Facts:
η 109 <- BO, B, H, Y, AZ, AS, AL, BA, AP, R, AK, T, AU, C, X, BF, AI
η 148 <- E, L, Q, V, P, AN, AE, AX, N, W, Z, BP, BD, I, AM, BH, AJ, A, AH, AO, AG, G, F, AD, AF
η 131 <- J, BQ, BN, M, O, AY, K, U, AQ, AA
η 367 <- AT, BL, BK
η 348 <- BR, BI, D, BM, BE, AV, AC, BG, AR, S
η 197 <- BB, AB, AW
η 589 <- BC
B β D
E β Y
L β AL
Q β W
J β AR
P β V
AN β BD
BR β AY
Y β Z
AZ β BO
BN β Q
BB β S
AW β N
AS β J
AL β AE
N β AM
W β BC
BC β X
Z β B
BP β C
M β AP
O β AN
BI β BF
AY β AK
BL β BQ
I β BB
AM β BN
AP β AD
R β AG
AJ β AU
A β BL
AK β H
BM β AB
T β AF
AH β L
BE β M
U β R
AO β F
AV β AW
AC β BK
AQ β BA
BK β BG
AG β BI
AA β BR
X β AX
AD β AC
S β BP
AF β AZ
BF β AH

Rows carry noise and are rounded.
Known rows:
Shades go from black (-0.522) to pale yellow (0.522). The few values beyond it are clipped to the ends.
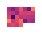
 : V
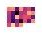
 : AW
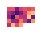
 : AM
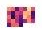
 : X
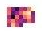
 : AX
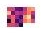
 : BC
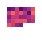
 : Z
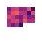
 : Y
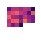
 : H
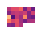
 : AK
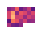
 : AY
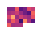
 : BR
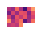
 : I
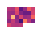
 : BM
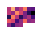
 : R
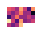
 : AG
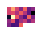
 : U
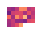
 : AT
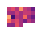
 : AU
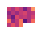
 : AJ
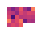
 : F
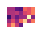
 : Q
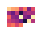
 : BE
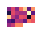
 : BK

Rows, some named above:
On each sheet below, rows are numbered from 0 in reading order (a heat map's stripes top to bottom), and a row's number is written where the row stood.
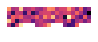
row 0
BI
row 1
AT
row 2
U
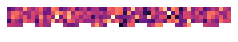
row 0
BL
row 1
BN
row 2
AY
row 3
Q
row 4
AL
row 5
BK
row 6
AH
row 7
BL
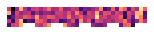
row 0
AE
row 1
AR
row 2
BB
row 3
AA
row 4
X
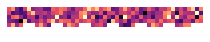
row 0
AV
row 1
Q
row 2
W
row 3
AP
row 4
U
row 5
W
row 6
BK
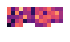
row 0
AL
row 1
BQ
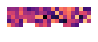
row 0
AB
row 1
BG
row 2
M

